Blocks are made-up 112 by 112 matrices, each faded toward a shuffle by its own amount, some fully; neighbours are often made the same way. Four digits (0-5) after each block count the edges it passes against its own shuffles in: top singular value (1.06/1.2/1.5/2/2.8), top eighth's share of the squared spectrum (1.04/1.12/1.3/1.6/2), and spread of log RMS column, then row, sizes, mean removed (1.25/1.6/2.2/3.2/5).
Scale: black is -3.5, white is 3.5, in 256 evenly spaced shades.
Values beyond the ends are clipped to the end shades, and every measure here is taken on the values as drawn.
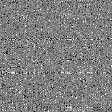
4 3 0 2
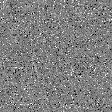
3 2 0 1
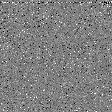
3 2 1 1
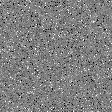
2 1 0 0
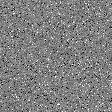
0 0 0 0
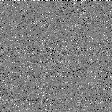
4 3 1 2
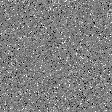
2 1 0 0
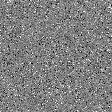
2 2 0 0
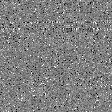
3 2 1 2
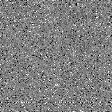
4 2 0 2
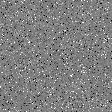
0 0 0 0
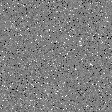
0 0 0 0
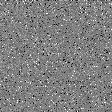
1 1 0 1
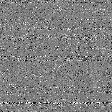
2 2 0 3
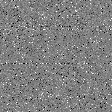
1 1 0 1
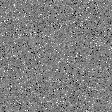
0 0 0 0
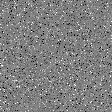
0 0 0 0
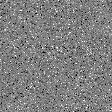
0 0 0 0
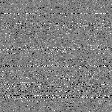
2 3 0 4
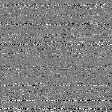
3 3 0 4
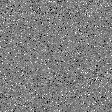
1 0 0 1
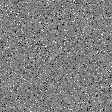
0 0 0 0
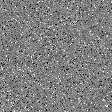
0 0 0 0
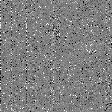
4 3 2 1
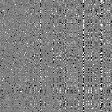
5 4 3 2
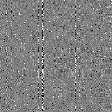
5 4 3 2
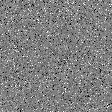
2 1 0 0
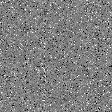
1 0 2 0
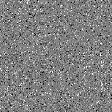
4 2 1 1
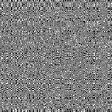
5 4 3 3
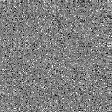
4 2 1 1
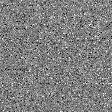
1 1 0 2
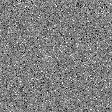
0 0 0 1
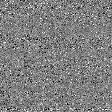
1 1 0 3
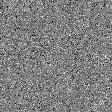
0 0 0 1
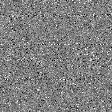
1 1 0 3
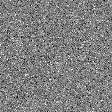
0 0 0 1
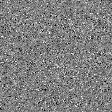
0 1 0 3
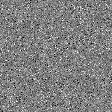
0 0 0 1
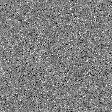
0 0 0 2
